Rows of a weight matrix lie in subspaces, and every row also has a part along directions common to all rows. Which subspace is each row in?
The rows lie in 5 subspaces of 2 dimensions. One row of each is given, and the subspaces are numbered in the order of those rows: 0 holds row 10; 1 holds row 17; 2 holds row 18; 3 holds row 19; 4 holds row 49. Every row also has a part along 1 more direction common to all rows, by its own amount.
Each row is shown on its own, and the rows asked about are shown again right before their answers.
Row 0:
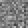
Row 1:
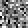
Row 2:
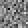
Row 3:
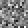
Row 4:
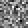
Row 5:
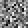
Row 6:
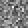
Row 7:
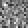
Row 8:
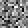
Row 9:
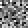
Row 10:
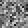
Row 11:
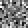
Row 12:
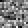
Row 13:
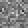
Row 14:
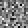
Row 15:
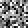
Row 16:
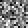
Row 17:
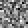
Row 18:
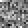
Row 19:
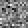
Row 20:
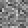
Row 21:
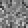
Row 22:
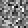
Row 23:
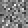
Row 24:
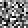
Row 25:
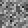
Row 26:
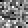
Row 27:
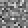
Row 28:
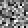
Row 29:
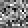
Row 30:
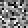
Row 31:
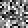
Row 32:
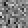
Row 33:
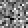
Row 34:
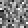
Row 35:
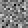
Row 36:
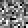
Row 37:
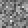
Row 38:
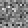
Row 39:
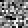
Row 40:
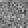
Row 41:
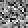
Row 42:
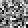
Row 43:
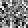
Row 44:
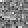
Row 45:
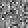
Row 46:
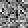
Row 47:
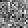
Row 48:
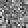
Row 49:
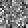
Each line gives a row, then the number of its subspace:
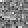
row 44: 2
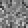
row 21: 4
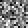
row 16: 2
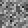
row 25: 0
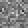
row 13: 3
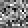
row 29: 3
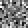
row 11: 4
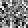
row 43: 4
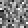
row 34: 1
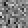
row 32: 4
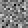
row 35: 0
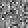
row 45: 2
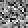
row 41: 3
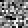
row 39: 2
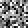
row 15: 2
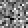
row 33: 1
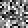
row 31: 2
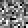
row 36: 4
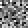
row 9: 4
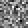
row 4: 1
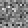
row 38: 3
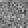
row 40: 2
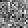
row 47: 2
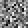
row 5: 0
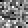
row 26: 2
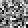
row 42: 4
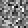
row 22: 1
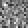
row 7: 4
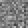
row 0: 2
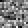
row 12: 2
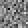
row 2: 0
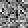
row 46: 3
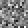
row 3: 1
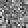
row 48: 4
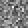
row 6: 1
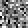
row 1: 4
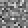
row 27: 0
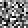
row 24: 3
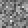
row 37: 0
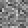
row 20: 3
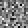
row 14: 3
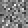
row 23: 0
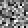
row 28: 1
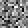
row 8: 1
